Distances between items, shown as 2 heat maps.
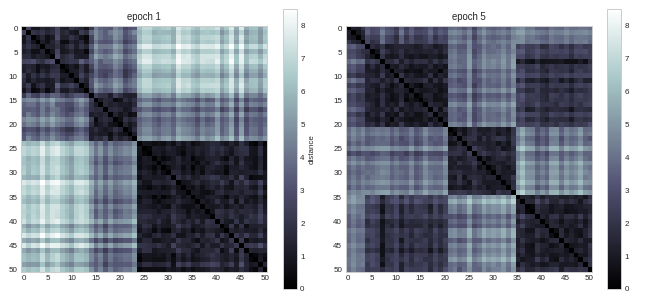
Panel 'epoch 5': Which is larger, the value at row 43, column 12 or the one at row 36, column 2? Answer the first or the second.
the second
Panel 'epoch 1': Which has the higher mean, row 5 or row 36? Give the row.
5
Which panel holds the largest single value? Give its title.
epoch 1
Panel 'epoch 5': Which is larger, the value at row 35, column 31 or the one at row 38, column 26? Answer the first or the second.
the first
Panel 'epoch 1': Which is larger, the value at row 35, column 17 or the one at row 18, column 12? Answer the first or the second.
the second
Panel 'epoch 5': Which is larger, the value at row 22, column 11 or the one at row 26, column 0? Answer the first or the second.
the first
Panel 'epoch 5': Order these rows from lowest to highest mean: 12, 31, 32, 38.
12, 38, 31, 32
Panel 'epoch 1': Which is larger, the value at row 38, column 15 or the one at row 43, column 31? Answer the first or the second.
the first
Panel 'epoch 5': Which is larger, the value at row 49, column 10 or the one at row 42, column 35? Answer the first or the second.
the first
